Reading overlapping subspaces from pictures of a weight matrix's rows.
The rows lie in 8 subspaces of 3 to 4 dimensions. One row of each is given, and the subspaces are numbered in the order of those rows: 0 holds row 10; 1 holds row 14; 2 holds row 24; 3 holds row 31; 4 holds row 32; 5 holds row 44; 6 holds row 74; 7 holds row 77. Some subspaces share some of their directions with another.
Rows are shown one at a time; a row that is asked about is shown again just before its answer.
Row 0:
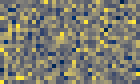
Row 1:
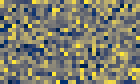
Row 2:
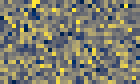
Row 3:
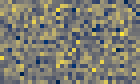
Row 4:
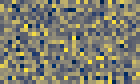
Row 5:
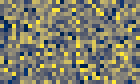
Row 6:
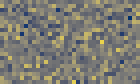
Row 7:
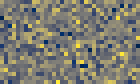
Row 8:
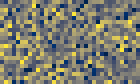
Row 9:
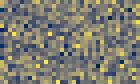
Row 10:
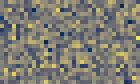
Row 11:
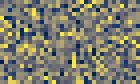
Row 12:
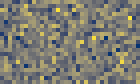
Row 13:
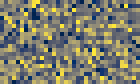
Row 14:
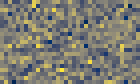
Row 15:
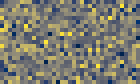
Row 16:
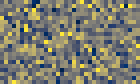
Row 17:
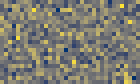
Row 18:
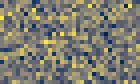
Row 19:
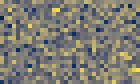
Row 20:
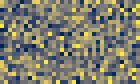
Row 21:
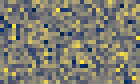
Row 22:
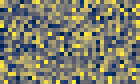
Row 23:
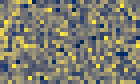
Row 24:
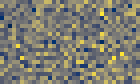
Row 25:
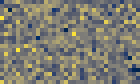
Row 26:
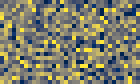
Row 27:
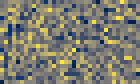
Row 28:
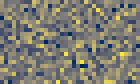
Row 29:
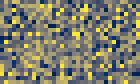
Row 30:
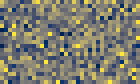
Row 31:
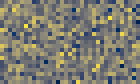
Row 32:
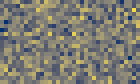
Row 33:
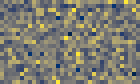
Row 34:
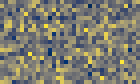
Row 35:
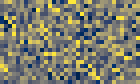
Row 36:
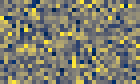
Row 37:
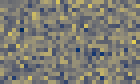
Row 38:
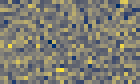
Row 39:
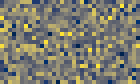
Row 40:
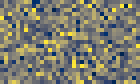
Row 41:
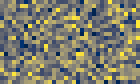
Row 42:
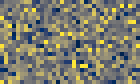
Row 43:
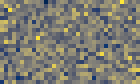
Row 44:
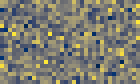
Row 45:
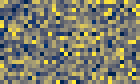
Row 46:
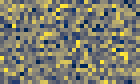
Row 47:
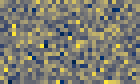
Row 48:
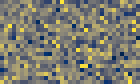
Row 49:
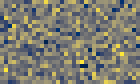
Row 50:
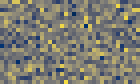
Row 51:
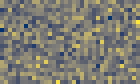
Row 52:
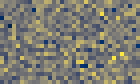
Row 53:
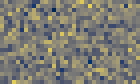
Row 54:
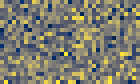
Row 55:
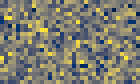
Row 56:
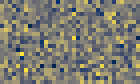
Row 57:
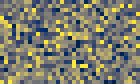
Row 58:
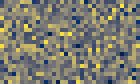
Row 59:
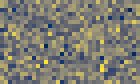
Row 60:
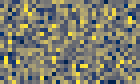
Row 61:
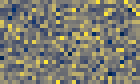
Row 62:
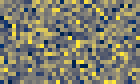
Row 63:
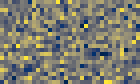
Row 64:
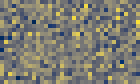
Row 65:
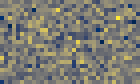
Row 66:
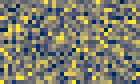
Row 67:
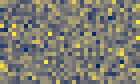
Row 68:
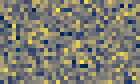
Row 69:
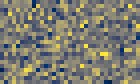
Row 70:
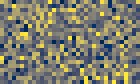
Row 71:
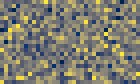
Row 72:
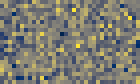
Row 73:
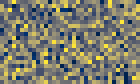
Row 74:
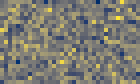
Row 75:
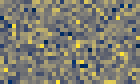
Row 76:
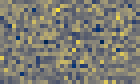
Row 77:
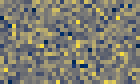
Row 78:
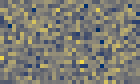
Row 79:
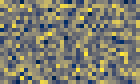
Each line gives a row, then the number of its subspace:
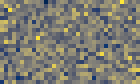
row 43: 4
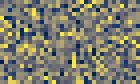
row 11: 1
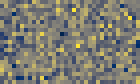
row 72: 6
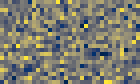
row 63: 1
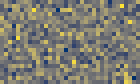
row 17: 0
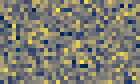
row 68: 0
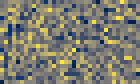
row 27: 6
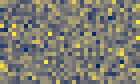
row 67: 5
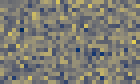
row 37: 1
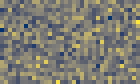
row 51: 3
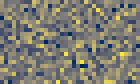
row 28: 5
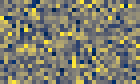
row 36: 1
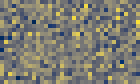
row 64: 4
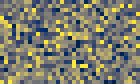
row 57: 7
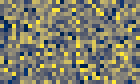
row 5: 0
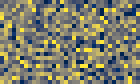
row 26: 2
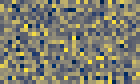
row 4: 0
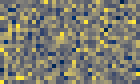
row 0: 4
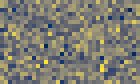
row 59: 7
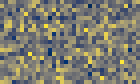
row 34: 2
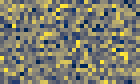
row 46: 3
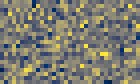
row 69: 1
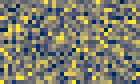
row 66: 4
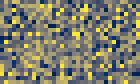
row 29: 4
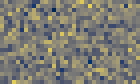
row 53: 2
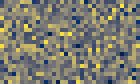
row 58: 5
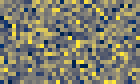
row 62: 7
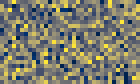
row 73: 0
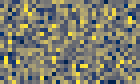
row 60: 6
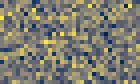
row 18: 2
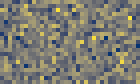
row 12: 6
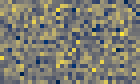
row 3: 3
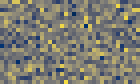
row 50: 1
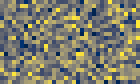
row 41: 7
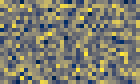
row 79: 3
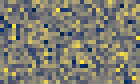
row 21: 0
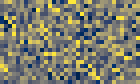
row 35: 5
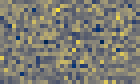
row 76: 3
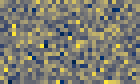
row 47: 7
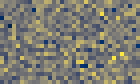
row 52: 2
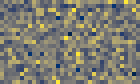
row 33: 3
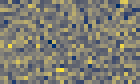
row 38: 1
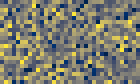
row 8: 1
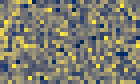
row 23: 6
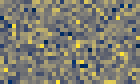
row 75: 7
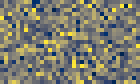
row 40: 2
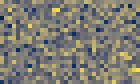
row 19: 4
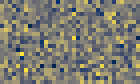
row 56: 0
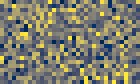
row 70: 0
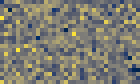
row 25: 4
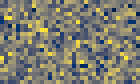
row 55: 3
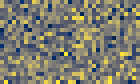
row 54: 5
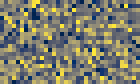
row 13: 1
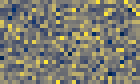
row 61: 3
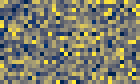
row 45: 3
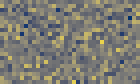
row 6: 6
